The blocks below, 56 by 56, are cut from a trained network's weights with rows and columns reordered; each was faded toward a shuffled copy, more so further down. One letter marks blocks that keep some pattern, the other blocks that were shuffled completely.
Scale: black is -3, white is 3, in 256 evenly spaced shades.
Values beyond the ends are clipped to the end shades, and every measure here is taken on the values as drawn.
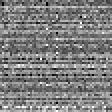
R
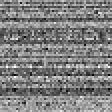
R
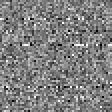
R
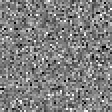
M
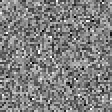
M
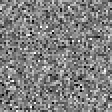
M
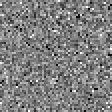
M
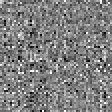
R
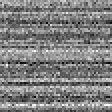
R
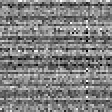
R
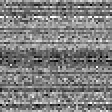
R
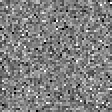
M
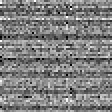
R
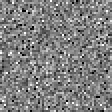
M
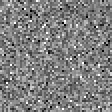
M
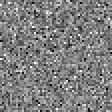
M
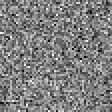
M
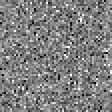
M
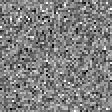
M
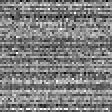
R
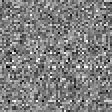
R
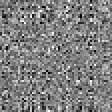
R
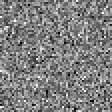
M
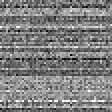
R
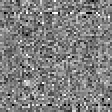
R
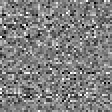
R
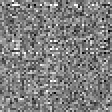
R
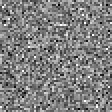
M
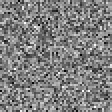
M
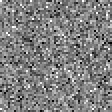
M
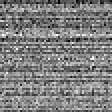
R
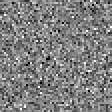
M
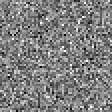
M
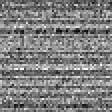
R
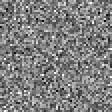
M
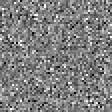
M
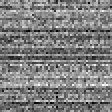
R
